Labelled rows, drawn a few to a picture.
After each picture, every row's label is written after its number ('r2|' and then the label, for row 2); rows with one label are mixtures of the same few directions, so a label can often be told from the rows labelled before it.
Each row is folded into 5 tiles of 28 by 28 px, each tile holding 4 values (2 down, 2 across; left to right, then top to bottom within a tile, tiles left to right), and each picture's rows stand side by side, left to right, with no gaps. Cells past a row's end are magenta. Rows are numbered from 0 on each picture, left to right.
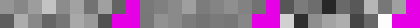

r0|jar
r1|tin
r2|jar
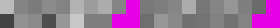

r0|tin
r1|tin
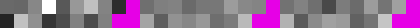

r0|tin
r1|jar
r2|jar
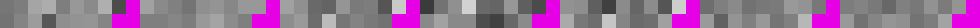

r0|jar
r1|tin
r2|jar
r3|tin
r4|jar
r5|jar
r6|jar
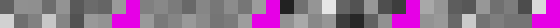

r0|tin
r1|jar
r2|tin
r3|jar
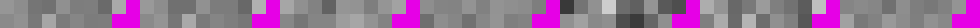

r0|jar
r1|jar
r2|tin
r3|tin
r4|tin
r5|jar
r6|tin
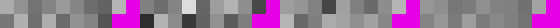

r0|jar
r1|tin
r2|tin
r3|jar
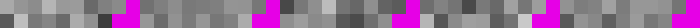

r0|jar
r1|jar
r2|tin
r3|jar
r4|tin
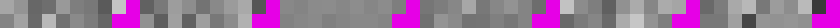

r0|jar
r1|jar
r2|jar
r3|tin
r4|tin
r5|jar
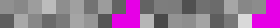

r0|jar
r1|jar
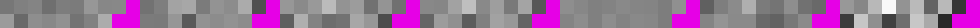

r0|jar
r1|jar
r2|jar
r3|jar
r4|jar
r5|tin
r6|jar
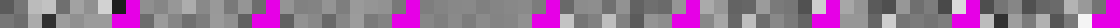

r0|jar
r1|jar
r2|tin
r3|jar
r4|tin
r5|jar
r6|jar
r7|jar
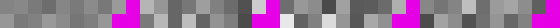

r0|jar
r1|jar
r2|tin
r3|tin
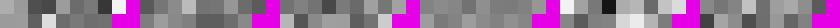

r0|jar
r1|tin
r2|jar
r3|tin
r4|tin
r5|tin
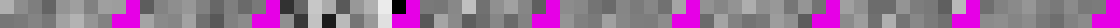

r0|tin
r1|tin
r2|jar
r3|tin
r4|jar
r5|jar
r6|jar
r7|tin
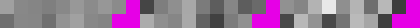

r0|tin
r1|tin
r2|jar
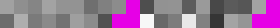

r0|jar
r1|tin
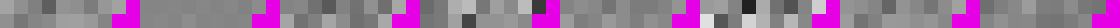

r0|tin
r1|jar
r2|jar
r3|jar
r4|tin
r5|tin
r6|tin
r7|tin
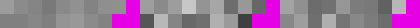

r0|tin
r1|jar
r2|jar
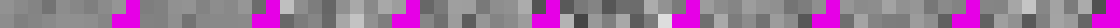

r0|tin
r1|jar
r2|tin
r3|jar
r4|jar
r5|jar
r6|jar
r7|jar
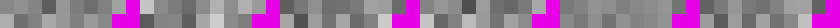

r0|tin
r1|tin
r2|jar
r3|tin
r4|jar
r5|jar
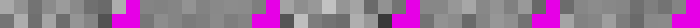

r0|jar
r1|tin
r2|jar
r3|jar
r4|tin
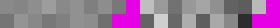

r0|jar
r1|jar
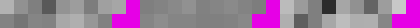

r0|tin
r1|tin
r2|tin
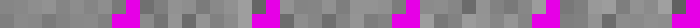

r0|jar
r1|jar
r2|tin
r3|tin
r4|jar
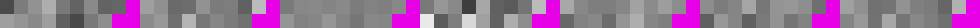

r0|tin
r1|jar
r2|tin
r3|tin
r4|tin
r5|tin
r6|jar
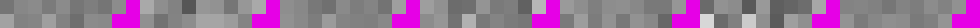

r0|tin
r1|tin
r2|jar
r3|jar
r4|jar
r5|tin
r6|jar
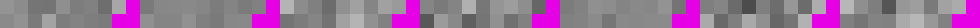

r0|jar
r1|tin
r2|tin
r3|tin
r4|jar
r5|jar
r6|tin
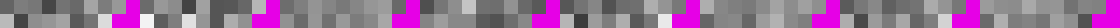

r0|jar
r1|tin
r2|jar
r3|tin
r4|jar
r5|tin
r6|jar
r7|jar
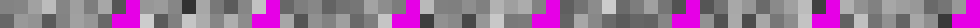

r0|jar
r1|tin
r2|jar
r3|tin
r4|tin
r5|jar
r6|jar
